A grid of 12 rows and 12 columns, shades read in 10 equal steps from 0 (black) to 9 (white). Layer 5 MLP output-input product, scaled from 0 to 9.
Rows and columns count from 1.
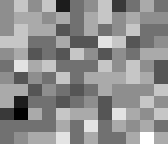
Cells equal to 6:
34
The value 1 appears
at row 1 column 5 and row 9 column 2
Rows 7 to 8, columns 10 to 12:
7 6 3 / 5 5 7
